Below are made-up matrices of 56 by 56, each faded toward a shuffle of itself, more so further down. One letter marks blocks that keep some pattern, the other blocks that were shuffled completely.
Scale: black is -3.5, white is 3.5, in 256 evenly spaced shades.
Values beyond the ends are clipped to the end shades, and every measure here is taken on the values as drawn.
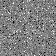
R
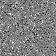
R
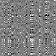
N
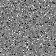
R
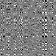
N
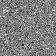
R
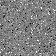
R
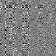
N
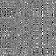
N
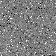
R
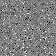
R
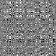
N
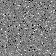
R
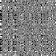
N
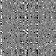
N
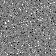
R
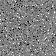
R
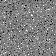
R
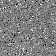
R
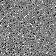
R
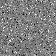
R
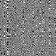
N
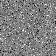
R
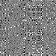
N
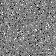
R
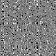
N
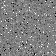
R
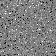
R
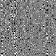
N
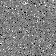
R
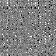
N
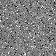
R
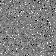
R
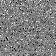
R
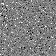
R
